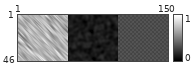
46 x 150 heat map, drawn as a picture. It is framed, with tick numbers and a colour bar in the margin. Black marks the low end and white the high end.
The table splits into one row of 3 panels. Panel 1,1: high, slanting down to the right. Panel 1,2: very low, blotchy, faint in contrast. Panel 1,3: low, checkered, faint in contrast.
